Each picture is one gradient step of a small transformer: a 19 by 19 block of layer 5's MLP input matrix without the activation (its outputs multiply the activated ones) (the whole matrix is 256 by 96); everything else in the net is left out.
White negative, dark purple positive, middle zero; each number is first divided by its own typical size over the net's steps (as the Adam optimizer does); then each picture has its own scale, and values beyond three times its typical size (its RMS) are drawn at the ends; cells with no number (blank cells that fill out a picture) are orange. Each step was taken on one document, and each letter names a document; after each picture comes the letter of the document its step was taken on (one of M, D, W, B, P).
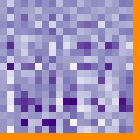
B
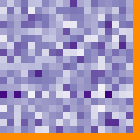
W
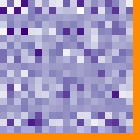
W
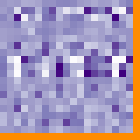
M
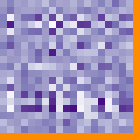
B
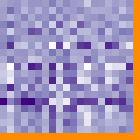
B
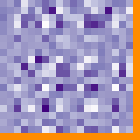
M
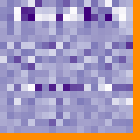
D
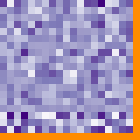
W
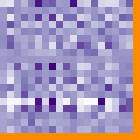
B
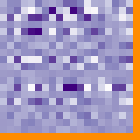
D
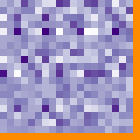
M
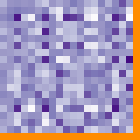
M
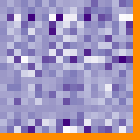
D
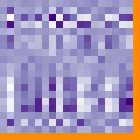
B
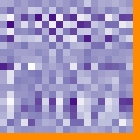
B
